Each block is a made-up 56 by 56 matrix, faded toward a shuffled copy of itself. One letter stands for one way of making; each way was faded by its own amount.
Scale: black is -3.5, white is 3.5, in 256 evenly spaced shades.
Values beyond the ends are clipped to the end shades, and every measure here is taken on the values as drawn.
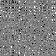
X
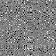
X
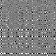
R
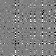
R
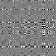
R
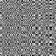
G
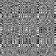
G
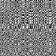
G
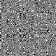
X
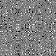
X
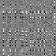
R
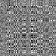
G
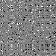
X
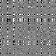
R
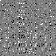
X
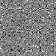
X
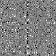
X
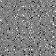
X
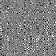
X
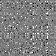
X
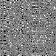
X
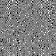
X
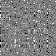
X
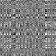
G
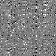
X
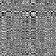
G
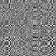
G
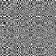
G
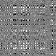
R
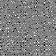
X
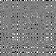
R
